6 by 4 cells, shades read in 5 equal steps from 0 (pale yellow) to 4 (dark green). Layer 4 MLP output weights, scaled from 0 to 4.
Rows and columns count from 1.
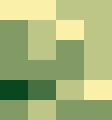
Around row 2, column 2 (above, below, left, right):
0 1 2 0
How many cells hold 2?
9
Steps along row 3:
down up down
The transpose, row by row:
0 2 2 2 4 2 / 0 1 1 2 3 1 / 1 0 2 2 1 2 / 1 1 1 1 0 2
